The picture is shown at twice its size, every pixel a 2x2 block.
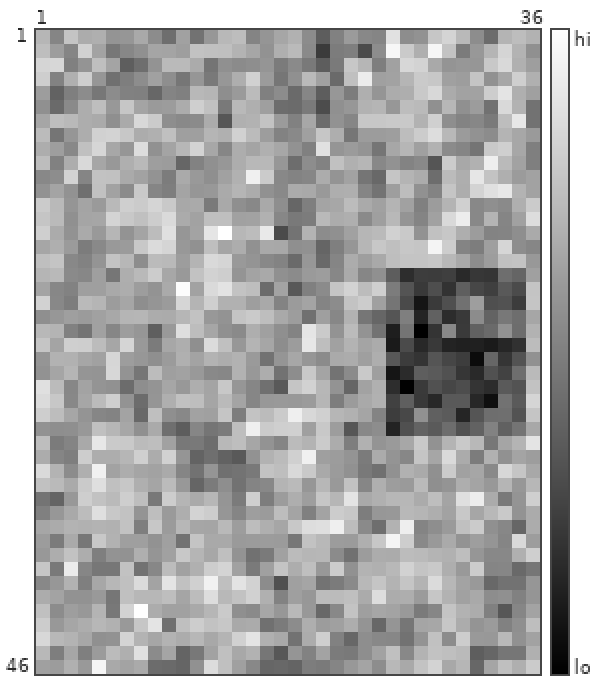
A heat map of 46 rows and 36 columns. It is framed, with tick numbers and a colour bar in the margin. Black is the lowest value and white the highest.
Grain: blotchy. Ninth with the lowest average: middle right. Odd patch: lower, in the middle right.
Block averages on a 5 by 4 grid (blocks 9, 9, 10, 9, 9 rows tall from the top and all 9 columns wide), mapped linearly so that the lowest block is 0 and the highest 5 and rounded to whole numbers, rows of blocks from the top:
4445
5544
4530
5454
5544
